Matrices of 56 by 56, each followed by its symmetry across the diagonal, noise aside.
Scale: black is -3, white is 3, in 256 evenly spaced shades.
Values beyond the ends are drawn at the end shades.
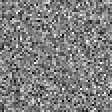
antisymmetric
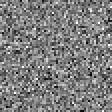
neither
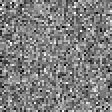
neither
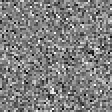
antisymmetric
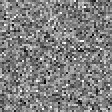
neither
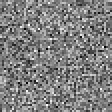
antisymmetric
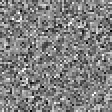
symmetric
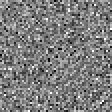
symmetric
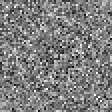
symmetric
